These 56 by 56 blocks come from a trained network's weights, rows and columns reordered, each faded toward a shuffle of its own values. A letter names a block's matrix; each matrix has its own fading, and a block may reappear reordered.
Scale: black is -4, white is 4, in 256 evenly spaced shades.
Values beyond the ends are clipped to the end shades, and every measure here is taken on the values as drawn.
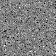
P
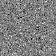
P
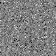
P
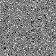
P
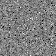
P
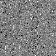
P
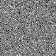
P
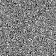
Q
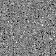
P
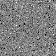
P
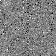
P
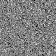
Q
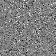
P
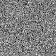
Q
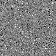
P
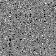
P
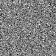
Q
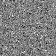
Q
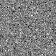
Q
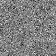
Q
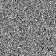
Q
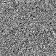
Q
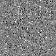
P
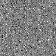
P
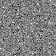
P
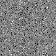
P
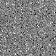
P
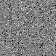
P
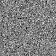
Q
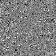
P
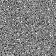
Q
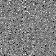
P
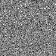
Q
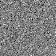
Q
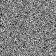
Q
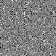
P
